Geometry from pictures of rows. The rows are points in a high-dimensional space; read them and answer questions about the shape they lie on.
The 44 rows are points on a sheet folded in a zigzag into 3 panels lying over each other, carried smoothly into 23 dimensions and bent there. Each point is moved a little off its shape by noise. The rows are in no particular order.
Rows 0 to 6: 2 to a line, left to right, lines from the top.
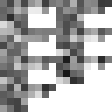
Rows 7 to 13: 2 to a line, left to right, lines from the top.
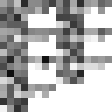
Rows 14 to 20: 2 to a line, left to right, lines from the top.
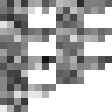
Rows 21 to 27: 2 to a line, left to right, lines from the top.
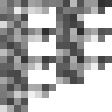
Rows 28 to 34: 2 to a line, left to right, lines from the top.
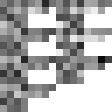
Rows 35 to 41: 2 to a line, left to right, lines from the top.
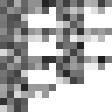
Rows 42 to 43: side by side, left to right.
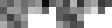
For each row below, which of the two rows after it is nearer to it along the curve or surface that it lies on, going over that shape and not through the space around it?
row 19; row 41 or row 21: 41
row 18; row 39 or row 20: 39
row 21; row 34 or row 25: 34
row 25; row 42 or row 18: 18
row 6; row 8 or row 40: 8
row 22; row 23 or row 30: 30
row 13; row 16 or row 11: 11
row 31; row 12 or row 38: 38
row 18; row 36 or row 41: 41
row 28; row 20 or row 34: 20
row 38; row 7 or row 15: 15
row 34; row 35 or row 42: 35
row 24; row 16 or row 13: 13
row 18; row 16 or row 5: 5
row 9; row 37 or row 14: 37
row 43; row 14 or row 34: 14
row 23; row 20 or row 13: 20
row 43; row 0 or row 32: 32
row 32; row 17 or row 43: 43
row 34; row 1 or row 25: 1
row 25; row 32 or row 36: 32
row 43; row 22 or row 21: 22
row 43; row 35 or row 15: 35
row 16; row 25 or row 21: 21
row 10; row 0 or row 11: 0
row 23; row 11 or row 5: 11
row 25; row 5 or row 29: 5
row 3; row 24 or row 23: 23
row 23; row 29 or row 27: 29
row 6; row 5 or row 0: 5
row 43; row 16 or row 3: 3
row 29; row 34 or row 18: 34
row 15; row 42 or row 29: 29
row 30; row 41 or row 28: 41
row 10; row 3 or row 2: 3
